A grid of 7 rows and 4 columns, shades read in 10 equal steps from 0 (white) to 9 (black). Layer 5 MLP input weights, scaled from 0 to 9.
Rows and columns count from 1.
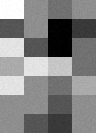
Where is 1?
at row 3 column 1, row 4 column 2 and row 5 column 1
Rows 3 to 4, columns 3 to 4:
9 5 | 2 5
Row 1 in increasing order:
0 4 4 5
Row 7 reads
4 6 7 4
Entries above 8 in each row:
0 1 1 0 0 0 0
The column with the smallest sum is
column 1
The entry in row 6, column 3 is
6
